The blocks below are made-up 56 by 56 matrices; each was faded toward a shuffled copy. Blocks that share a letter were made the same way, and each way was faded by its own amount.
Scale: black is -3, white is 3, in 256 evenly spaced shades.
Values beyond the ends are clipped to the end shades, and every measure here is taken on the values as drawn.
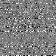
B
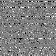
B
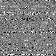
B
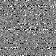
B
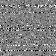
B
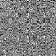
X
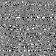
B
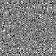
X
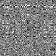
X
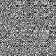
X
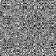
X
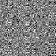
X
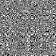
X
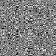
X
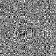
X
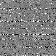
B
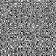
X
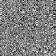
X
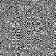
X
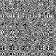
X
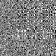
X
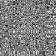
X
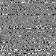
B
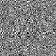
X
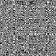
X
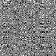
X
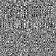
X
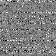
B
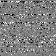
B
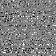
B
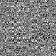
X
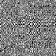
X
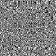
X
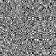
X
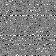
B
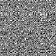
X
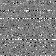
B
